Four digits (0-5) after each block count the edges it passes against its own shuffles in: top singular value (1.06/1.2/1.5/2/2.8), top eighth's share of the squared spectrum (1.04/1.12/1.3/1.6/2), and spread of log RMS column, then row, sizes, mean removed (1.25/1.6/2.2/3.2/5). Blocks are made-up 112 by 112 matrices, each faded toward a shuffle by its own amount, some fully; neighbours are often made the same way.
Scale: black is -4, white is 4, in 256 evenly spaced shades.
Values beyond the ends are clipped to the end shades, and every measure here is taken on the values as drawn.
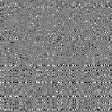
5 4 2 3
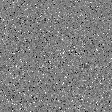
2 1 0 1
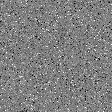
1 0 0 0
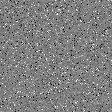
0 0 0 0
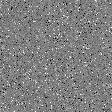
0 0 0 0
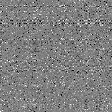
4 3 1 2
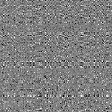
5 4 3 3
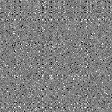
5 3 2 2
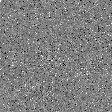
3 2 0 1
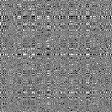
5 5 3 4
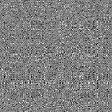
5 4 3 3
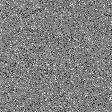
2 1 0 0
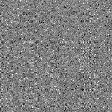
4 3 2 2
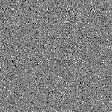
4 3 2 1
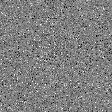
3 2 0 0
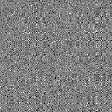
5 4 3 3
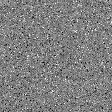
2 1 0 0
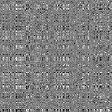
5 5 4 3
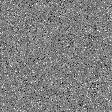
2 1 0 0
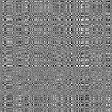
5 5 4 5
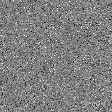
3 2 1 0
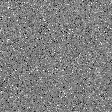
1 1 0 0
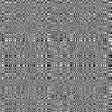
5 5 4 4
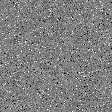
2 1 0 0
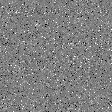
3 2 0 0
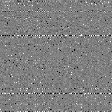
5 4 1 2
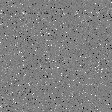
2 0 0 0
